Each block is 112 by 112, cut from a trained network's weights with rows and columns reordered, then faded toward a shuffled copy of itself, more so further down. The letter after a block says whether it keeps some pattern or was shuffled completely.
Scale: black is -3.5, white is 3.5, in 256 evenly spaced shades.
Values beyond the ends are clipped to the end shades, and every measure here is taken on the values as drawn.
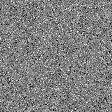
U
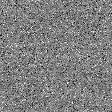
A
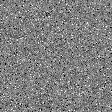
U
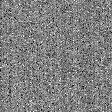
A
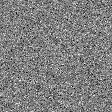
U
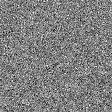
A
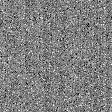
A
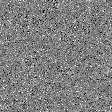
U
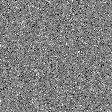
U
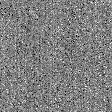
A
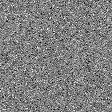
U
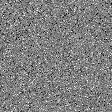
U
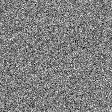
A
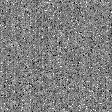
A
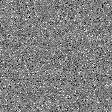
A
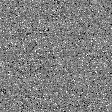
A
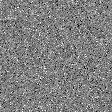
U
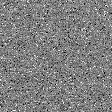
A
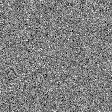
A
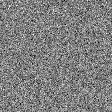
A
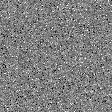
U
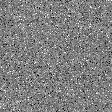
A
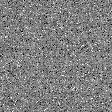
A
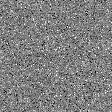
U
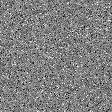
U
